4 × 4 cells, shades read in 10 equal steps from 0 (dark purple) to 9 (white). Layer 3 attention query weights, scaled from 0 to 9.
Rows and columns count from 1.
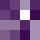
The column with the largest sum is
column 3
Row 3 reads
4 4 1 5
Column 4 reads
1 0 5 5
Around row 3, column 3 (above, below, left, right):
9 0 4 5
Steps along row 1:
up up down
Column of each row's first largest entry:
3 3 4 4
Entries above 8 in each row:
0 1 0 0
